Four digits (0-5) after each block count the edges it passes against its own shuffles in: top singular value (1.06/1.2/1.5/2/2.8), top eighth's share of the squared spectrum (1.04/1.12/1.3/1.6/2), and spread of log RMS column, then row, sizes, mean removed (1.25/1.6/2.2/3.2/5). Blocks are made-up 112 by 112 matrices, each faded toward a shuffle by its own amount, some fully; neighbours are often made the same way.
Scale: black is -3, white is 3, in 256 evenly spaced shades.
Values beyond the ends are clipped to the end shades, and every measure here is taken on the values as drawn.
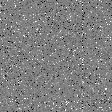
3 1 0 0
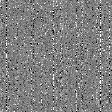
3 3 3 0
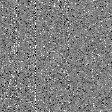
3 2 3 0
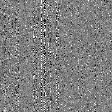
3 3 4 0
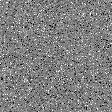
0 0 0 0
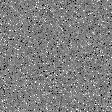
0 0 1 0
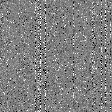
2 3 3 0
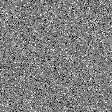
0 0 1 0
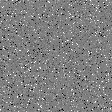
0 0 0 0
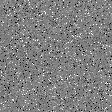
0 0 0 0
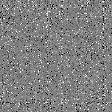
3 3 2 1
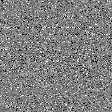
1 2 0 3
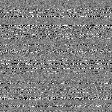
2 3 0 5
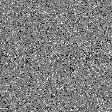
1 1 0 2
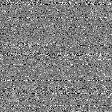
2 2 0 4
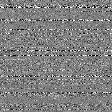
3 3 0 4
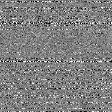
2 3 0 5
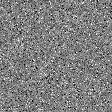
0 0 0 0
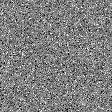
1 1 0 0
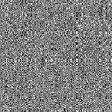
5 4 3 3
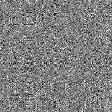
4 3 2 2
